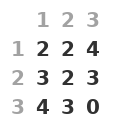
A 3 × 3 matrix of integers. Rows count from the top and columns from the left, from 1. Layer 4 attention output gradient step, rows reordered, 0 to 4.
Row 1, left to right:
2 2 4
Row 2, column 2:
2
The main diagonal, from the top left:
2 2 0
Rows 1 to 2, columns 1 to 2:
2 2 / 3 2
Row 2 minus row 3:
-1 -1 3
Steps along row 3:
down down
